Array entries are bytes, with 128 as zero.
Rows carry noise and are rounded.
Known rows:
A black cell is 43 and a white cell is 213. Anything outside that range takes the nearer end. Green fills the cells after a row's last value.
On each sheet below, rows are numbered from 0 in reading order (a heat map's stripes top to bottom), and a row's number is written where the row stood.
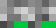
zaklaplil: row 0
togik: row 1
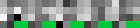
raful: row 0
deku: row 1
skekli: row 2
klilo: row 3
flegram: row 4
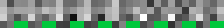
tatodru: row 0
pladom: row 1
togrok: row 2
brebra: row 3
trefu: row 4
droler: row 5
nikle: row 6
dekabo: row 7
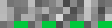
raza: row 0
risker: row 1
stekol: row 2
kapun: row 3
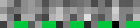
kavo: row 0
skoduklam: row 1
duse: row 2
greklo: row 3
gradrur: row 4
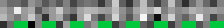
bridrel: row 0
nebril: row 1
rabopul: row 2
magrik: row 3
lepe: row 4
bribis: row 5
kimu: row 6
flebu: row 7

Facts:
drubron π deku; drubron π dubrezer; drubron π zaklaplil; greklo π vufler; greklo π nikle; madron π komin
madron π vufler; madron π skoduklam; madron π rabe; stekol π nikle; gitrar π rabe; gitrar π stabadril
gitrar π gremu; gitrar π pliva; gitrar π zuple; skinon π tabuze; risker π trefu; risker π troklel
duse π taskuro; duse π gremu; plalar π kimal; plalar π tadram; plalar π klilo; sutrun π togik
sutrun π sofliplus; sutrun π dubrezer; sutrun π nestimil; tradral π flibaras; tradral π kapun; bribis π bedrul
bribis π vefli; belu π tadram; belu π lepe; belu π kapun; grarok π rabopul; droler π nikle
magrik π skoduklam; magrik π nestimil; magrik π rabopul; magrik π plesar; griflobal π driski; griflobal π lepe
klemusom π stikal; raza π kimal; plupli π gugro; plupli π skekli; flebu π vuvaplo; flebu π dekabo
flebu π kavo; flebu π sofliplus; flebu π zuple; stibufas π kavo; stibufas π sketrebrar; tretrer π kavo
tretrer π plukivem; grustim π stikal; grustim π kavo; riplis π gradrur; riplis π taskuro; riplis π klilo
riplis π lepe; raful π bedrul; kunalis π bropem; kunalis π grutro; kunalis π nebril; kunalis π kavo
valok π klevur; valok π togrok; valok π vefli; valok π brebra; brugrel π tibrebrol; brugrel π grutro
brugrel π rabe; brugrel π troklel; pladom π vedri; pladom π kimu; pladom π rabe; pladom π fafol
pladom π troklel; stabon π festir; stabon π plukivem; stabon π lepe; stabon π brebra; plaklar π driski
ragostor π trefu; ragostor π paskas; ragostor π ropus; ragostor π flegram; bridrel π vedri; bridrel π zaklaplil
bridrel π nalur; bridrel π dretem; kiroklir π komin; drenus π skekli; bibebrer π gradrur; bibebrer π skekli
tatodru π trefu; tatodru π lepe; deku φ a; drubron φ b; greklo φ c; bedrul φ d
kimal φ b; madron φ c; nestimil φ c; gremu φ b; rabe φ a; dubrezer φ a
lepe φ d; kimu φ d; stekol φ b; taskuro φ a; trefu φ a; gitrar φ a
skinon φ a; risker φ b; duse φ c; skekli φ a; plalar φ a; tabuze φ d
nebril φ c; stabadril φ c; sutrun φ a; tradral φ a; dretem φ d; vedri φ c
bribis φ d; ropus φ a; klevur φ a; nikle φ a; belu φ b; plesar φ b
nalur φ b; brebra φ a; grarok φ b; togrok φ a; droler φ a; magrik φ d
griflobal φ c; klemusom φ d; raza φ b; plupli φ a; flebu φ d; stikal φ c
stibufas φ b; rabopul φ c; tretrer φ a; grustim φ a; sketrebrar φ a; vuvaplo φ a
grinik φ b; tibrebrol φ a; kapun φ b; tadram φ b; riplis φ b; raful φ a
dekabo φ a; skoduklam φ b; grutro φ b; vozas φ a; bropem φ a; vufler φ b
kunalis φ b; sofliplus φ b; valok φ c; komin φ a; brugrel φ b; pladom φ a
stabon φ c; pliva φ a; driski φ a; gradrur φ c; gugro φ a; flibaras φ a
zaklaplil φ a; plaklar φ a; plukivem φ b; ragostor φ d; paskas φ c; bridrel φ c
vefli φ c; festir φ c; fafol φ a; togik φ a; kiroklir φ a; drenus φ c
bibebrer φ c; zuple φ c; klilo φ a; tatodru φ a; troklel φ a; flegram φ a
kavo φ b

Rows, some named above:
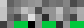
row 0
trefu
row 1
stikal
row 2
nestimil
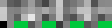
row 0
gradrur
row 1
flebu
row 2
trefu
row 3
tatodru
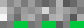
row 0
tradral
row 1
drubron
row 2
riplis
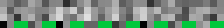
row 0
nebril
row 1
sofliplus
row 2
drenus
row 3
plalar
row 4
taskuro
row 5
bibebrer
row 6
vufler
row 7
grarok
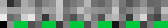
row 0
gugro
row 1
tretrer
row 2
trefu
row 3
grinik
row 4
festir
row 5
komin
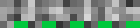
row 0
plesar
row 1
trefu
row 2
griflobal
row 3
klilo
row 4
dretem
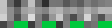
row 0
lepe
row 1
tabuze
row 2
madron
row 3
sutrun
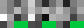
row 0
klemusom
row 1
bedrul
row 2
plaklar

